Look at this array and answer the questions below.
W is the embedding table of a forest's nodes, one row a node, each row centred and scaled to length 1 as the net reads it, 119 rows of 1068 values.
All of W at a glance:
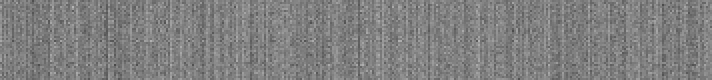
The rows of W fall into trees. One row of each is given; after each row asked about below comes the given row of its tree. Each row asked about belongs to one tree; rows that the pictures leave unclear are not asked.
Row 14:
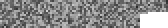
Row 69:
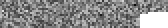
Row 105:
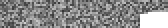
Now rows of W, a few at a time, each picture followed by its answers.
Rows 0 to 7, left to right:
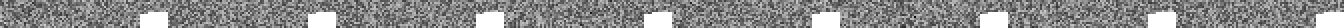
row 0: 69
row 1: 14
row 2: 105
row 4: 69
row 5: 69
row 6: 105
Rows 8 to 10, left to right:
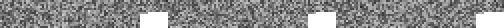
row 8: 14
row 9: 14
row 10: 14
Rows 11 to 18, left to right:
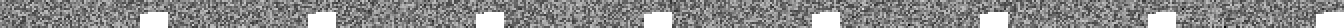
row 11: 14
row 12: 105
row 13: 14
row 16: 69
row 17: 105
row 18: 105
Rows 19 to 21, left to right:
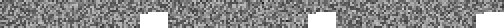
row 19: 14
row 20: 14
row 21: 14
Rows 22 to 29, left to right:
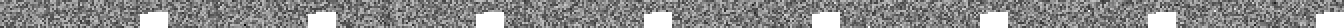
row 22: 105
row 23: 105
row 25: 105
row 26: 14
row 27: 14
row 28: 14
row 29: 69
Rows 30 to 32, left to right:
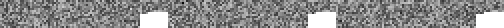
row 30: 105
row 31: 105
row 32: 105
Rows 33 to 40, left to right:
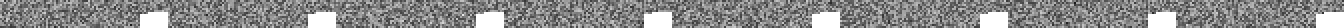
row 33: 105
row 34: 105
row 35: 105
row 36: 105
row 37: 14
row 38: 14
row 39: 105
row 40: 14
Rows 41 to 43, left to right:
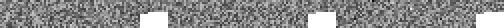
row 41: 105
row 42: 14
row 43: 14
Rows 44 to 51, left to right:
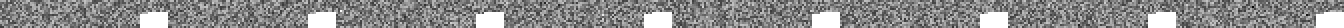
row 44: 14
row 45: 14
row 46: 14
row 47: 14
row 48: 105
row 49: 14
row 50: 14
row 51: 105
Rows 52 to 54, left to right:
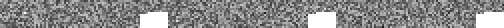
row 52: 105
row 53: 14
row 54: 14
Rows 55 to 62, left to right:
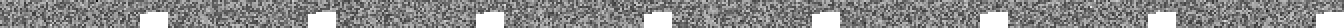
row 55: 14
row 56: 105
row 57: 105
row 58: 105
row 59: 105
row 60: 14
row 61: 14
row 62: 14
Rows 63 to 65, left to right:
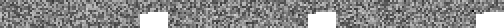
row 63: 69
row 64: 105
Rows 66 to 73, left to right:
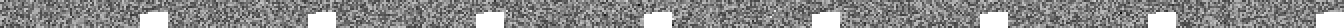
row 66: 105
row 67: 105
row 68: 14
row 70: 105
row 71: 69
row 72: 14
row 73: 105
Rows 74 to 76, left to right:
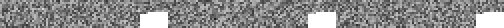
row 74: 105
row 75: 14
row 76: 105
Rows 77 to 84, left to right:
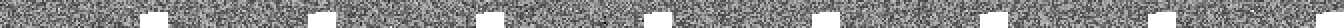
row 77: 69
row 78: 105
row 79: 69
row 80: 69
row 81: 105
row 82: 105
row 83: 105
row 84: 105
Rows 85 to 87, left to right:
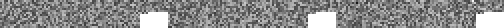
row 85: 14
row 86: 105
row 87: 14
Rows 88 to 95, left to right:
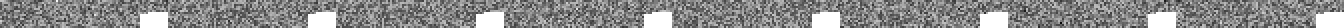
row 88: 14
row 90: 105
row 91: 105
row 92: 14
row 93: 105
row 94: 69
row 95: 69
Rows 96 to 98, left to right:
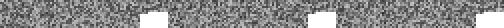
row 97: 105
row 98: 105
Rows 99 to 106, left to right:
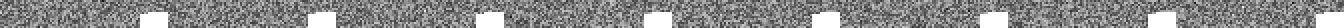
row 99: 14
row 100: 105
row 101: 14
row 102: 14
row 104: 14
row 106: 69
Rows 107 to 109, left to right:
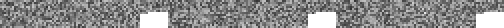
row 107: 14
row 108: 105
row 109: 105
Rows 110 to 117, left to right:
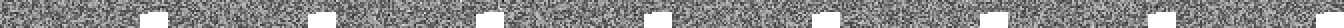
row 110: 105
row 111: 14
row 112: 105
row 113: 105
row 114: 14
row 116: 69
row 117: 14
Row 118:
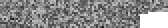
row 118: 105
